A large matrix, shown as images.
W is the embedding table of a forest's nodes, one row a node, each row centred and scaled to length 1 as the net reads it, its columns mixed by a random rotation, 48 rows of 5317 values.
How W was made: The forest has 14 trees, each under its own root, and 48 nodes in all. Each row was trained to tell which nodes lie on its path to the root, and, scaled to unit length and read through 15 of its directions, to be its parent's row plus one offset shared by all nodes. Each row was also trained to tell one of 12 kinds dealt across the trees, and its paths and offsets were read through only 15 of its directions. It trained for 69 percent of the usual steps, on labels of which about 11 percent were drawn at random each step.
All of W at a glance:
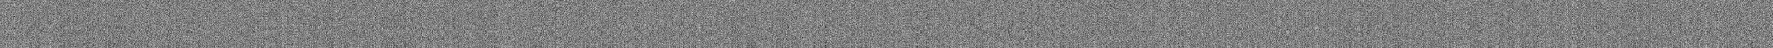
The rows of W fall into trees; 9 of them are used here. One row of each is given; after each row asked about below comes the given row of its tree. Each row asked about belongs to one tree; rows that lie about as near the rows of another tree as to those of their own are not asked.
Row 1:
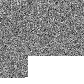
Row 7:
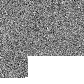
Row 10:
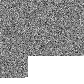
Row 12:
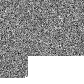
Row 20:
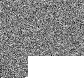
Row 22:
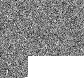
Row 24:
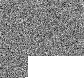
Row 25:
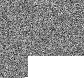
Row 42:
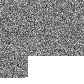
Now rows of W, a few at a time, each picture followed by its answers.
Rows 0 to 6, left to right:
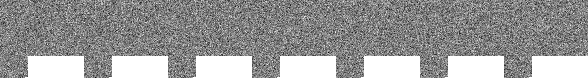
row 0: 7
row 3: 10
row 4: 1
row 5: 25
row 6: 20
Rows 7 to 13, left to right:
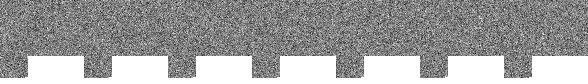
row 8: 22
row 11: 20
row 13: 24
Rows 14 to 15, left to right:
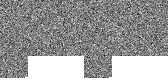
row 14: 12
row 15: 42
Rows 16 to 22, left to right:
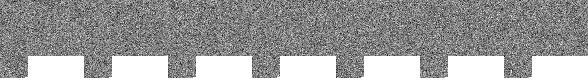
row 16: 7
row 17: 20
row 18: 20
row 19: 12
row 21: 24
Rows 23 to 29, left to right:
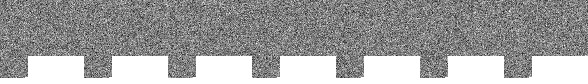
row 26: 42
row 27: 42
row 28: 7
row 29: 12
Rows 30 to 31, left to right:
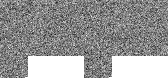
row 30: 1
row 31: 22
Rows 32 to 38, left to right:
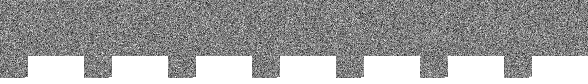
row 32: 22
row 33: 25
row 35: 25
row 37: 7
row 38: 12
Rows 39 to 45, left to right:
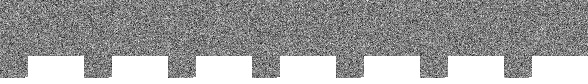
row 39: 12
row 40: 1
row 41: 10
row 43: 20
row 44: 22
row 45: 42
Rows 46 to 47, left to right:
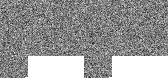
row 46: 25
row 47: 42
